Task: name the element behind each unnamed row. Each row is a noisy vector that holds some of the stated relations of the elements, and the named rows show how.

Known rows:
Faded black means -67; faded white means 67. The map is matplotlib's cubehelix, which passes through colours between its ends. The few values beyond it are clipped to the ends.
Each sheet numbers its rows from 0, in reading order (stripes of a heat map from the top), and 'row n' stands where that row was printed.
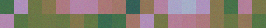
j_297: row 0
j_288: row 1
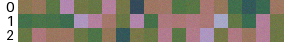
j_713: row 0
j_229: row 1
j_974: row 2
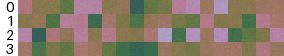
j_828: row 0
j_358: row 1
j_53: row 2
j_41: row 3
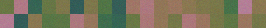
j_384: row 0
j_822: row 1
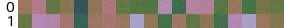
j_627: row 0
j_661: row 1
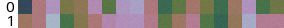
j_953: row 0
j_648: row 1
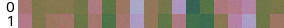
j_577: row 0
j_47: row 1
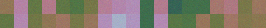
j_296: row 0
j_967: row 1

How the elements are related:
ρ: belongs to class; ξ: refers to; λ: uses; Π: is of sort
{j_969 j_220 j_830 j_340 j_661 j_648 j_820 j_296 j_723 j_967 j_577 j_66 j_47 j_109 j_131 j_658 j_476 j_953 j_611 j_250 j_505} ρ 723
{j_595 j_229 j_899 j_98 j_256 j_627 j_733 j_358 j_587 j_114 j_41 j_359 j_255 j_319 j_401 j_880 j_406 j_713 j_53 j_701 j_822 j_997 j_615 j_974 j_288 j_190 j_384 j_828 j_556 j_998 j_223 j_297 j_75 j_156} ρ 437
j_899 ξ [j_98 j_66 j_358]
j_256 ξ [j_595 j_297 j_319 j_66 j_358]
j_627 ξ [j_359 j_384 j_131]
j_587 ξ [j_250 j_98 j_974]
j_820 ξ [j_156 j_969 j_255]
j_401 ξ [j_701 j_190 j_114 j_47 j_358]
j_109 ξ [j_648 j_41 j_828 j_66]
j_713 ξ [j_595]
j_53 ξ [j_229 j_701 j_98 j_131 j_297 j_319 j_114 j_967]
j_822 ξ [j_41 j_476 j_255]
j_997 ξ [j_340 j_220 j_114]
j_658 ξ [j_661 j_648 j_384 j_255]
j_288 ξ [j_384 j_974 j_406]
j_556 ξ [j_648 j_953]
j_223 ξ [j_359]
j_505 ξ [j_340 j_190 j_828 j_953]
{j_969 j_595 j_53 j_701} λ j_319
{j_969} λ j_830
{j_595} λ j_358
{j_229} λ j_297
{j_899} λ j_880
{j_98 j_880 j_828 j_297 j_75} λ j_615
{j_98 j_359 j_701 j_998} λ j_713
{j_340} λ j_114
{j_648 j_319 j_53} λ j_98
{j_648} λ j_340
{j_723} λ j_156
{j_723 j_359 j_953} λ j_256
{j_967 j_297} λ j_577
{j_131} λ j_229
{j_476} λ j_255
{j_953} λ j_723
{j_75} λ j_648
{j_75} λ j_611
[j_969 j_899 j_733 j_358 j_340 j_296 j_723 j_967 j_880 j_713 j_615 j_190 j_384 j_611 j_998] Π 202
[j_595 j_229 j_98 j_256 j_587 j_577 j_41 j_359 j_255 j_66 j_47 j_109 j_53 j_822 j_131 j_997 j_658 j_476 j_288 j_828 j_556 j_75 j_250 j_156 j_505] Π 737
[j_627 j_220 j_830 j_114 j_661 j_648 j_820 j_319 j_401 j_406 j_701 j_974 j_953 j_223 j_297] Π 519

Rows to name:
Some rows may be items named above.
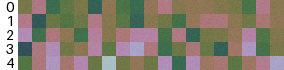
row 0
j_384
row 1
j_556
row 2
j_109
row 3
j_953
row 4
j_319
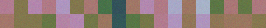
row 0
j_98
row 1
j_828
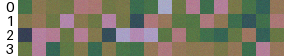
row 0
j_359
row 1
j_713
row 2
j_723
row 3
j_384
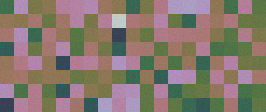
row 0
j_297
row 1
j_131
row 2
j_615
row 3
j_998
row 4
j_820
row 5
j_114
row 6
j_658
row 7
j_723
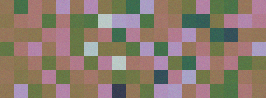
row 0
j_595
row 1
j_340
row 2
j_899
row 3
j_319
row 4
j_131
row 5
j_401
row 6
j_880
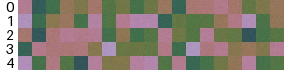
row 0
j_997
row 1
j_505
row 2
j_256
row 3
j_701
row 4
j_658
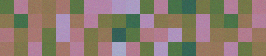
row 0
j_969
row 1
j_595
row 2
j_75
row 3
j_476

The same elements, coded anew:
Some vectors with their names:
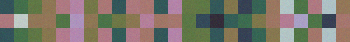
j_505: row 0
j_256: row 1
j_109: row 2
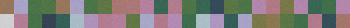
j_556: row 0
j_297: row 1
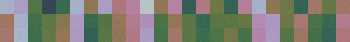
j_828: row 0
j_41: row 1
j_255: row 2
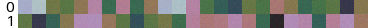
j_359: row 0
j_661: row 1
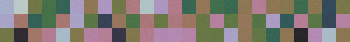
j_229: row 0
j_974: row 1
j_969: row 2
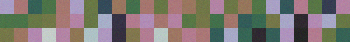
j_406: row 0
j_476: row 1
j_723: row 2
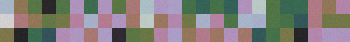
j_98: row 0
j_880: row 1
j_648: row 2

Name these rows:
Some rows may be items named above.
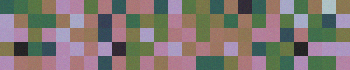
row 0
j_658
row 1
j_401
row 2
j_384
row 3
j_648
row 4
j_713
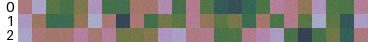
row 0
j_997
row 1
j_401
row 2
j_998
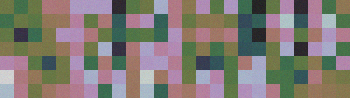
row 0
j_953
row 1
j_577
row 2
j_820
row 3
j_131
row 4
j_595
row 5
j_880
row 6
j_615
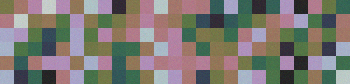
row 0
j_723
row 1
j_256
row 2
j_75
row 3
j_701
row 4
j_967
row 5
j_319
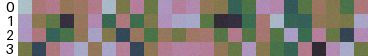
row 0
j_899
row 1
j_53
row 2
j_114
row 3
j_340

